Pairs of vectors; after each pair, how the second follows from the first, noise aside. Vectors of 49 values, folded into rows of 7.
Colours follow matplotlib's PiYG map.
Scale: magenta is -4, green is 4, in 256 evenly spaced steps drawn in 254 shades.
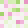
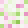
wrapped around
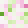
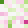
wrapped around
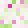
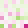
wrapped around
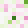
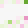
partly zeroed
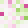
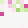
partly zeroed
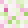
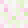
shrunk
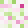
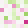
wrapped around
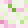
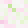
shrunk
